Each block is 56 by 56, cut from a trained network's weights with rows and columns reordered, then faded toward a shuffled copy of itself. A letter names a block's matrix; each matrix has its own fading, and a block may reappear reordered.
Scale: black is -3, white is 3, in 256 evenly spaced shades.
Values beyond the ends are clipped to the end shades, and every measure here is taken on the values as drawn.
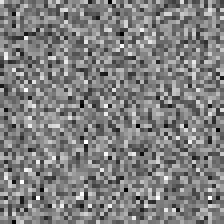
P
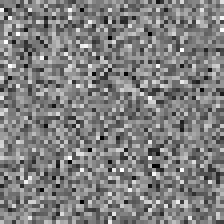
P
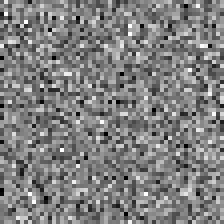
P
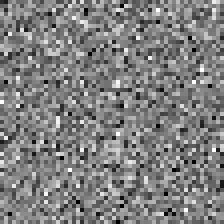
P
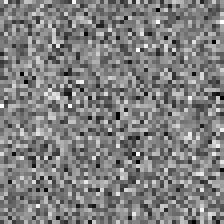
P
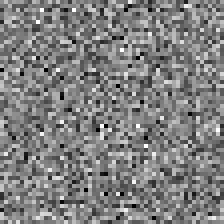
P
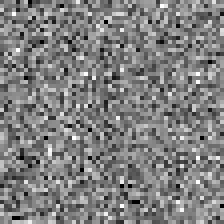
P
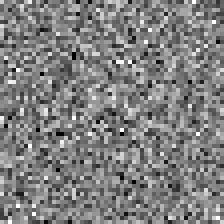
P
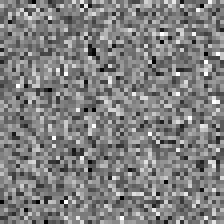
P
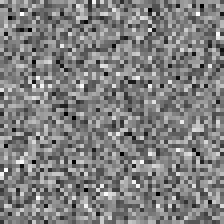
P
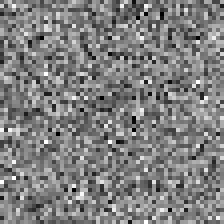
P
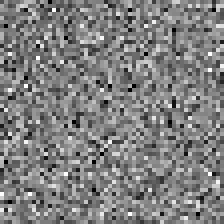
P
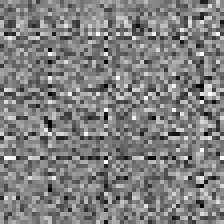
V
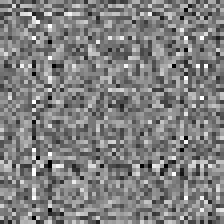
V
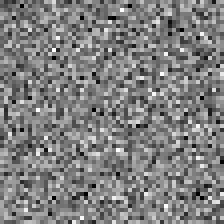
P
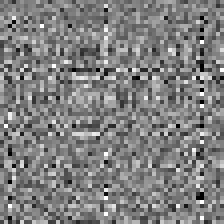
V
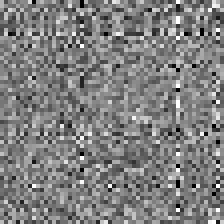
V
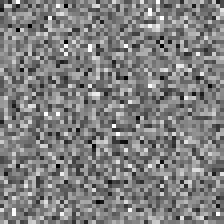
P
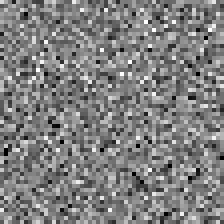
P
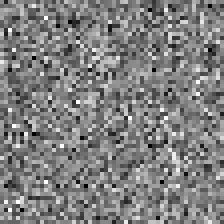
P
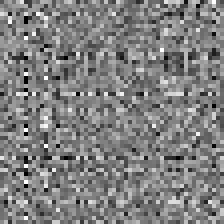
V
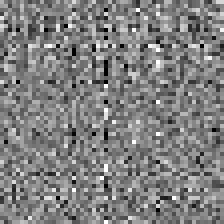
V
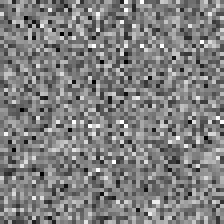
P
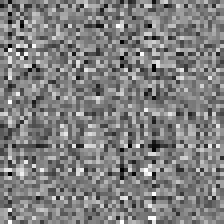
V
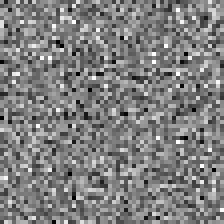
P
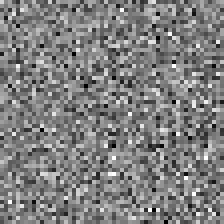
P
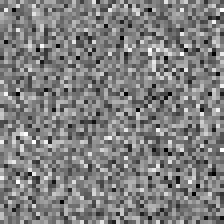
P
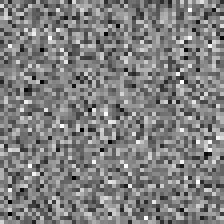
P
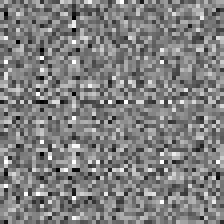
V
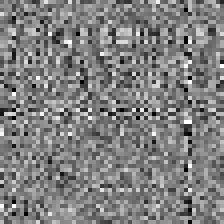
V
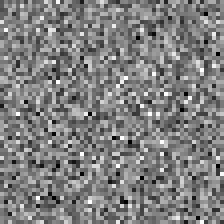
P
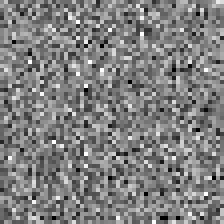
P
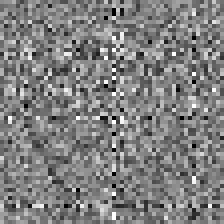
V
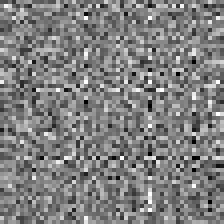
V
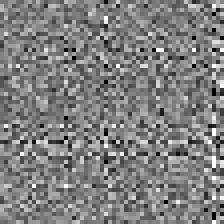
V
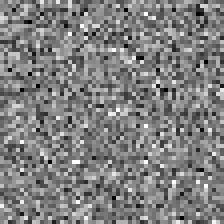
P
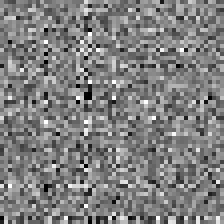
V
